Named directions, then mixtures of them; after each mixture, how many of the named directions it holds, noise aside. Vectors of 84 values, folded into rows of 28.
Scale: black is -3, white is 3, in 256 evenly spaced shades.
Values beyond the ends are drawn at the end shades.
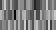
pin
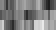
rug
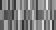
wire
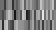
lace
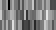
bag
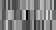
two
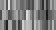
three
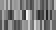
two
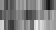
one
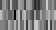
one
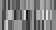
two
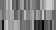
two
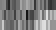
three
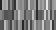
one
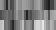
one
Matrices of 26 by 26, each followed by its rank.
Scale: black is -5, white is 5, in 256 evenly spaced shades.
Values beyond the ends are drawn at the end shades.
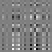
one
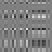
one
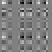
one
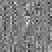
five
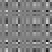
one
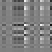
one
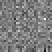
five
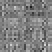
five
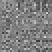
five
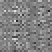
five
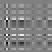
one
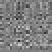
five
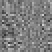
five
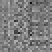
five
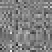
five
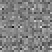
five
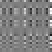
one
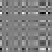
one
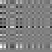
one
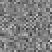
five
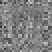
five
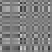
one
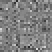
five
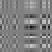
one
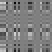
one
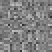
five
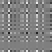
one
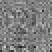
five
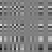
one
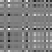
one
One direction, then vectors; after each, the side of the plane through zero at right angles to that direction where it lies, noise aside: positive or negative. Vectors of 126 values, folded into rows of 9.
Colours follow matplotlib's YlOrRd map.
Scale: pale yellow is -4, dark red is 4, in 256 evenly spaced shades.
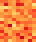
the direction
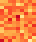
negative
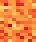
positive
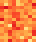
negative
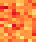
negative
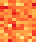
negative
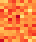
negative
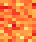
negative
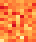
negative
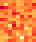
negative
